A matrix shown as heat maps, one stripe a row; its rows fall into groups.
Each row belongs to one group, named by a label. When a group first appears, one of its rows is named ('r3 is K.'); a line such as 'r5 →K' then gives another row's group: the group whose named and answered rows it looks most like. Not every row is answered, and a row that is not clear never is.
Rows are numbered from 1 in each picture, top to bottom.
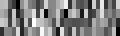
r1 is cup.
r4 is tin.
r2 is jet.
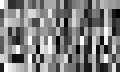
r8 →tin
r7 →cup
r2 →tin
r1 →cup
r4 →jet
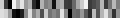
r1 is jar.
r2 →cup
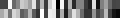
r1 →tin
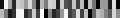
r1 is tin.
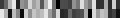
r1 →tin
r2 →jet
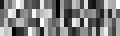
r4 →cup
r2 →tin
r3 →jar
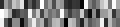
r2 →cup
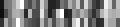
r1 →jar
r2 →jar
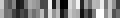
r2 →jet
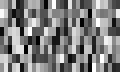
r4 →tin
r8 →jet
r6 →jar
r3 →jet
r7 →cup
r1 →jet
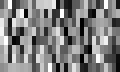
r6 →jet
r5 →cup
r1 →tin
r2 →jar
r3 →jet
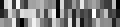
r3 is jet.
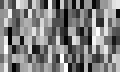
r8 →cup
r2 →tin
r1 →jar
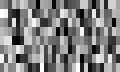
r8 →jar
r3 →jet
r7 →jet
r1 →jar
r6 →jar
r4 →tin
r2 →cup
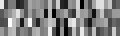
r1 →jet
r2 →jar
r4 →tin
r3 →tin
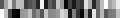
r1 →jar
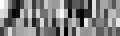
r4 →tin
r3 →jar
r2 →cup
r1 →cup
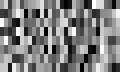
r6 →jar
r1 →jet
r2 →jar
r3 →cup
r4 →jar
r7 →cup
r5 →cup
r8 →jet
